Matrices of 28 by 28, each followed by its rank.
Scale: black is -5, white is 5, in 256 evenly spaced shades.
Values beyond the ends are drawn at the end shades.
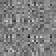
five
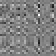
three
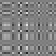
one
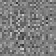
five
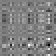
two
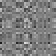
two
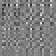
three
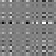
one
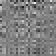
three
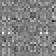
five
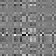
two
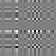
one
